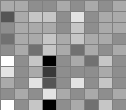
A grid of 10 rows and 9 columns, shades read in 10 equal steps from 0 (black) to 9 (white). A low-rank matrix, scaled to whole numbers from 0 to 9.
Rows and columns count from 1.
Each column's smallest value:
3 5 4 0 5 4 4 5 5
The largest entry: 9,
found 2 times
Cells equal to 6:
31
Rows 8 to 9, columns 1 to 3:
6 5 8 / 5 6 5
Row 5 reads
5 6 4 7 6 4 6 5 6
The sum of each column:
60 56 61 45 54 61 52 60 55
